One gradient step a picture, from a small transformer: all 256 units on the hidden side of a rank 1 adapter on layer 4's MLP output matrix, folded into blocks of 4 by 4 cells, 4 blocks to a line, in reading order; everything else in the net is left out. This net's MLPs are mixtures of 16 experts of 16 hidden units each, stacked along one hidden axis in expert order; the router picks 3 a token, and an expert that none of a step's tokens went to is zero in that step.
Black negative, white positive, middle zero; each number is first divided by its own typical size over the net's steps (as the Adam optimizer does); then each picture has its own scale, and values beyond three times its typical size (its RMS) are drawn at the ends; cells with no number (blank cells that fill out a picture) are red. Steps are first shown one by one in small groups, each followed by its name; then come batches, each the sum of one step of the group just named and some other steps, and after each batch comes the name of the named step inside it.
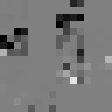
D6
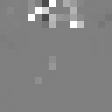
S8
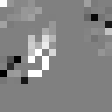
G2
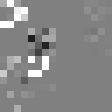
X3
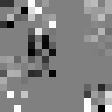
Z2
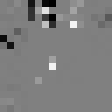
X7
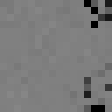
Z2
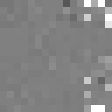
Z2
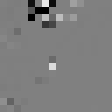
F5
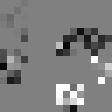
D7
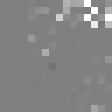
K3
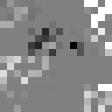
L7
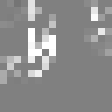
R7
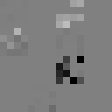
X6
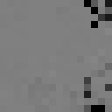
D7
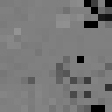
X6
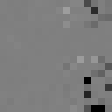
D7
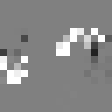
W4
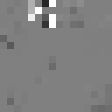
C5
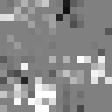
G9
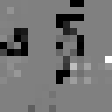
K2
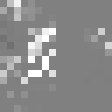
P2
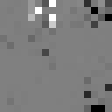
C5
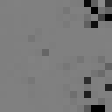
P2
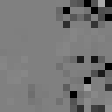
W4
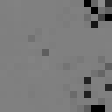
P2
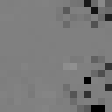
G9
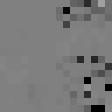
W4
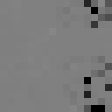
P2
